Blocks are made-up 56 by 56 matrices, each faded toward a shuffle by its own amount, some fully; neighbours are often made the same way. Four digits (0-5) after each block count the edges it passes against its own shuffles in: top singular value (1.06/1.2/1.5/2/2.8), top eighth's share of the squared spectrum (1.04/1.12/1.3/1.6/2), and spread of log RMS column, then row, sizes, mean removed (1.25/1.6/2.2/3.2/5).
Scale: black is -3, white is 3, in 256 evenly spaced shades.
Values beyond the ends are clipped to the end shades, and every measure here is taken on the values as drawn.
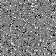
3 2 0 0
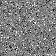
0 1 0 0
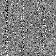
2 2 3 0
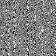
2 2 3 0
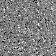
1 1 1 0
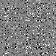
1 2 2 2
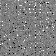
2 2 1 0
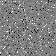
0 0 0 0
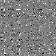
2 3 2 2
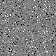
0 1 0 0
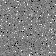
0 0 0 0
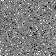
0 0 0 0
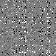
2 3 3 2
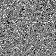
0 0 0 1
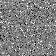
0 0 0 0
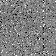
2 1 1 0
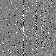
3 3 2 0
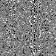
2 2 2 0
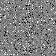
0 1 1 0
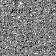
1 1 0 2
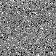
1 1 0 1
